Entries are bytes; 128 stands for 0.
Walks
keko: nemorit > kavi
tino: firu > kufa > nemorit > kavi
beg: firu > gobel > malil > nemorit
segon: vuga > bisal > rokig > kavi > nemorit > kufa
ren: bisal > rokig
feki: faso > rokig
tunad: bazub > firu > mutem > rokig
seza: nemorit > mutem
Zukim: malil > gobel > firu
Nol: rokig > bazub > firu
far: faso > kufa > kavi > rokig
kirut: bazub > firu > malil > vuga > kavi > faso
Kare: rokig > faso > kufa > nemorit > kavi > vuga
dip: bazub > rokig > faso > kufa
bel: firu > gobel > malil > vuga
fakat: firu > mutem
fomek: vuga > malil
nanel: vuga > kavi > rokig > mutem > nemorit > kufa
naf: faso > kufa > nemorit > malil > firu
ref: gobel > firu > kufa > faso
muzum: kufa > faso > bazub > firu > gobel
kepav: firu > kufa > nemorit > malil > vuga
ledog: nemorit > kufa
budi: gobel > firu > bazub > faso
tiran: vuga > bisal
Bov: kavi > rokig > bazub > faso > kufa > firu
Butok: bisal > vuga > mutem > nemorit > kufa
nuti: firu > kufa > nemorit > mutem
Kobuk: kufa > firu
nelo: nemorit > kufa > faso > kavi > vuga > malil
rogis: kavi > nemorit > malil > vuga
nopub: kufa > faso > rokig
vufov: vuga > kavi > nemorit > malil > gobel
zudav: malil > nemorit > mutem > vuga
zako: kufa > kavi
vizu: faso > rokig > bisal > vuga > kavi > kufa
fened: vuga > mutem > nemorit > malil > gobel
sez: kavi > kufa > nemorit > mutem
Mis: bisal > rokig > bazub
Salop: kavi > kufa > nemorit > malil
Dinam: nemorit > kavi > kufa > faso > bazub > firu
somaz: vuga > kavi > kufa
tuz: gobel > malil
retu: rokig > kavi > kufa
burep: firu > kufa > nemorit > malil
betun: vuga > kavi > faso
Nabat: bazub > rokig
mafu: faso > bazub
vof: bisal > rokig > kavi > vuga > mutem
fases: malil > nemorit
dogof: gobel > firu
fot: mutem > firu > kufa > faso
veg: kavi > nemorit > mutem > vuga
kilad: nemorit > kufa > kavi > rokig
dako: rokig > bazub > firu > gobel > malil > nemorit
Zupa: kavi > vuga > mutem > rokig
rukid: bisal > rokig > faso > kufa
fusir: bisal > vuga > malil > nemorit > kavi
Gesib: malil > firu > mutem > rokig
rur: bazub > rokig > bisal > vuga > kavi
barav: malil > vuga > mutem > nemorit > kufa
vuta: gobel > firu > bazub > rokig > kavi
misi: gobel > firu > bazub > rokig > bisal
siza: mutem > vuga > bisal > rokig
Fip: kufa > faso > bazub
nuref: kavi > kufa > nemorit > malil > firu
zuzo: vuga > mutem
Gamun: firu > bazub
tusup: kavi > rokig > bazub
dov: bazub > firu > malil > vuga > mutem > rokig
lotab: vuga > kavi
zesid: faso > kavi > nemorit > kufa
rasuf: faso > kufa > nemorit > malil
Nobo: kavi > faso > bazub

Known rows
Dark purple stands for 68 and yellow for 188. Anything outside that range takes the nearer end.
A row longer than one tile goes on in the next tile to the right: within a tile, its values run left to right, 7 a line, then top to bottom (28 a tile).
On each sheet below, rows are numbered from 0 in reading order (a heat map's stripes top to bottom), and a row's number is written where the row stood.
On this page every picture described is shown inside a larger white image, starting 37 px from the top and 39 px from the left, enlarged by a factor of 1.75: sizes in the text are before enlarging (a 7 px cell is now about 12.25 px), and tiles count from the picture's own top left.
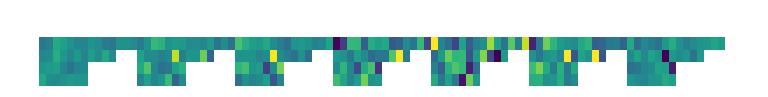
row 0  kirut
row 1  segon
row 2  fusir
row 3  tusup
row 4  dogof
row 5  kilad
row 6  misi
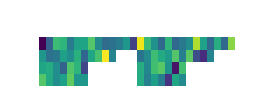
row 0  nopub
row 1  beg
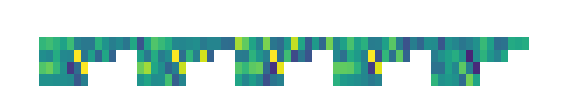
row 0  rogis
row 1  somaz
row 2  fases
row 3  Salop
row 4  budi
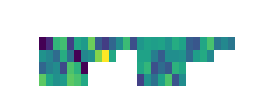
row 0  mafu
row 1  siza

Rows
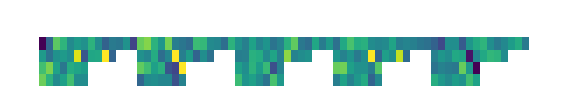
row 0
retu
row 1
zudav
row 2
ref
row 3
nanel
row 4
Nol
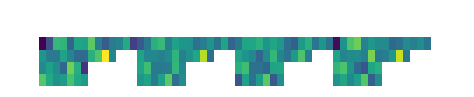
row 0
dip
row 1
vizu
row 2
vof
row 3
betun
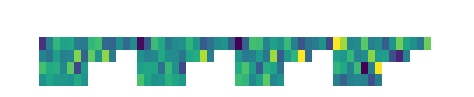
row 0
fot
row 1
Bov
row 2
far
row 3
fomek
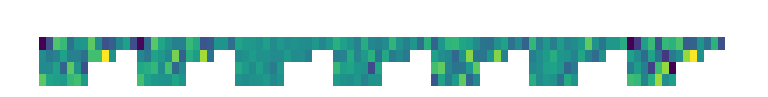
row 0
Fip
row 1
Dinam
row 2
dov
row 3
Gesib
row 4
Zupa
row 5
dako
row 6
feki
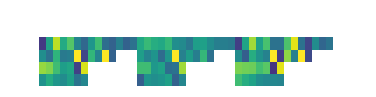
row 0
sez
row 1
Butok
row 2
ledog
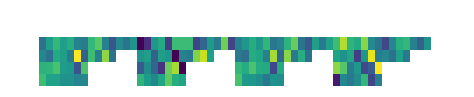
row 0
rasuf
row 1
Nabat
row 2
naf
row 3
zuzo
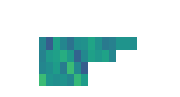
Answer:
vuta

